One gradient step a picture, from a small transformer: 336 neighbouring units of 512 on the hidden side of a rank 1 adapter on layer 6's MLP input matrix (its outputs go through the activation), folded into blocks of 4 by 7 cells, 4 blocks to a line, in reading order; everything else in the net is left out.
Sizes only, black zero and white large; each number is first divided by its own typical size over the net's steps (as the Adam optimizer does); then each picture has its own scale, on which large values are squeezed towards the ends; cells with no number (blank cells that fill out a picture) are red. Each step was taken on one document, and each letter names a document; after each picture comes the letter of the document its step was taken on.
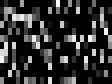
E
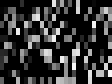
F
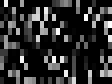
F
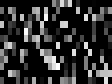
F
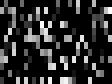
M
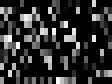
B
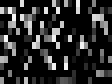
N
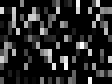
N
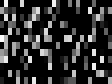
E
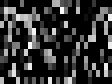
B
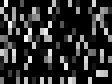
E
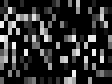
E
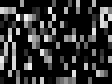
B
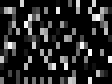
N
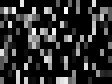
B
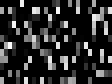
N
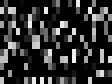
F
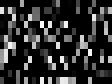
M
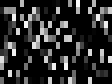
N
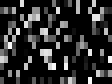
N
